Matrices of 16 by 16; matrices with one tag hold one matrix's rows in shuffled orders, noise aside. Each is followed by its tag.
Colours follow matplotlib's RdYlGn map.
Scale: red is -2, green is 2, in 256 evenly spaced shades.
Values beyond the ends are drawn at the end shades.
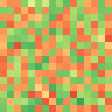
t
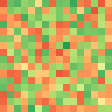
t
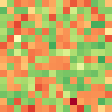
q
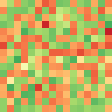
t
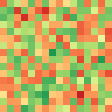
t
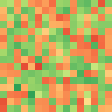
t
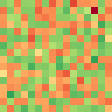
t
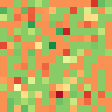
t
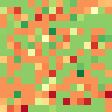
q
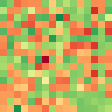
q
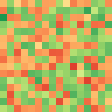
q
